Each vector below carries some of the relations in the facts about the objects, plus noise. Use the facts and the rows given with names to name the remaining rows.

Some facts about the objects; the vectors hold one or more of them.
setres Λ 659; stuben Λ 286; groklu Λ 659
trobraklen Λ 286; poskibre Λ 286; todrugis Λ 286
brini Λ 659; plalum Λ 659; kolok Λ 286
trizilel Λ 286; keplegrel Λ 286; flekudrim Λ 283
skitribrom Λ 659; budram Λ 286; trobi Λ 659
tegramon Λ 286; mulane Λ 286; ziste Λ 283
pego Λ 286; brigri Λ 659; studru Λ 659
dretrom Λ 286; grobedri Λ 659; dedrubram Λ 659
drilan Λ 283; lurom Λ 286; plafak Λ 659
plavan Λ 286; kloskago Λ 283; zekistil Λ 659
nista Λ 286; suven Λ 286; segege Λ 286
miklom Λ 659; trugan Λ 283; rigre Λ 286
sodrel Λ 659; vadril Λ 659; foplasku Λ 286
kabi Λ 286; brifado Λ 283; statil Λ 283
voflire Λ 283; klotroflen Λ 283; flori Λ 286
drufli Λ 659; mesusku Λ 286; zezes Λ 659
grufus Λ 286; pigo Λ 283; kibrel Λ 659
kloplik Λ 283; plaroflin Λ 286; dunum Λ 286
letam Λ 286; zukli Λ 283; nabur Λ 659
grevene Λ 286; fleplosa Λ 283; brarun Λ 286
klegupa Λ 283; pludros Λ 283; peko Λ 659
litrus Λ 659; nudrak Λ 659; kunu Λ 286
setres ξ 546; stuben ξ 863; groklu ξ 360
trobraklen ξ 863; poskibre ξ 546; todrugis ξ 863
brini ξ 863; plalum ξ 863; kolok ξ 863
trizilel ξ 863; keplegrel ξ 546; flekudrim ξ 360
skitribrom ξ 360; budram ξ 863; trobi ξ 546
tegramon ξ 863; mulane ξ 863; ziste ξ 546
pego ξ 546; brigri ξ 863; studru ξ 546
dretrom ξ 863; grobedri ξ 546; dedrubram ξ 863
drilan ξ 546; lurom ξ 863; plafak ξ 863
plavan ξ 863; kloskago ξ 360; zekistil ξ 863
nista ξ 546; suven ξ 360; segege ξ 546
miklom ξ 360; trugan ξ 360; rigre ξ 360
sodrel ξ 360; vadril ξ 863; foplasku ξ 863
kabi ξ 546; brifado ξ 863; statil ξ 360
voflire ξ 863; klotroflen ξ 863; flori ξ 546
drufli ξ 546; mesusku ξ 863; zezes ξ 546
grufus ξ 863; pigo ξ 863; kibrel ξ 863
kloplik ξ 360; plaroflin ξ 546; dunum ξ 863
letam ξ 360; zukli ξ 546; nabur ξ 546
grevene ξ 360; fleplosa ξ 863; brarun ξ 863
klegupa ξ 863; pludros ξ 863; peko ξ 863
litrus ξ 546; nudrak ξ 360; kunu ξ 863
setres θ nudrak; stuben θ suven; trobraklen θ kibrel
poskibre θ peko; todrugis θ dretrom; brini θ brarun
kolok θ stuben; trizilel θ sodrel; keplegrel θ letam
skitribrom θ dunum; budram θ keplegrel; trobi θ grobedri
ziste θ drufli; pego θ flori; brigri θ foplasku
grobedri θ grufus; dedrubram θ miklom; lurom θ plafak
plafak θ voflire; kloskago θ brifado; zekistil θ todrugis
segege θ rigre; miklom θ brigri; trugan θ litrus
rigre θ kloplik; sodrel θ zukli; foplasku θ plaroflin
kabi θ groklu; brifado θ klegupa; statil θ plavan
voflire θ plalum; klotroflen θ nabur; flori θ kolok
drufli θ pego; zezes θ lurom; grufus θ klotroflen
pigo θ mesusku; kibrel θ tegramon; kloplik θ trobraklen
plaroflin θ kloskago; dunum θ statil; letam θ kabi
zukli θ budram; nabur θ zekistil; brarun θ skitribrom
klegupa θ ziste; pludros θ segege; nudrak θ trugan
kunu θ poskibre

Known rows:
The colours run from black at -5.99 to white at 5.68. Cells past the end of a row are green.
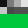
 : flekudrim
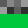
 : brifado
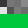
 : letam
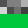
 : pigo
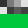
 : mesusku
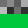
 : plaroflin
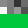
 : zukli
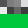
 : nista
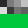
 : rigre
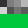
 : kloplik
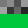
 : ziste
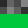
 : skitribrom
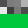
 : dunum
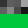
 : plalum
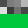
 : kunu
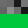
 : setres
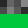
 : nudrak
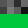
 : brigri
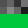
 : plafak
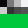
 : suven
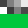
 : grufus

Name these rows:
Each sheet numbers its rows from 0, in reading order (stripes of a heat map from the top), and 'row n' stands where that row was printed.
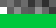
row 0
budram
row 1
sodrel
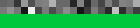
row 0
grobedri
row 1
trobraklen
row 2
trobi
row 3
miklom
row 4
kolok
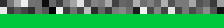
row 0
dretrom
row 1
drufli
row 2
todrugis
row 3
foplasku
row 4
zekistil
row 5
segege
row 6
trizilel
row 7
studru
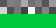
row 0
pludros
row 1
kabi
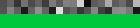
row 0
dedrubram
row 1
kibrel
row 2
drilan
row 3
groklu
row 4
nabur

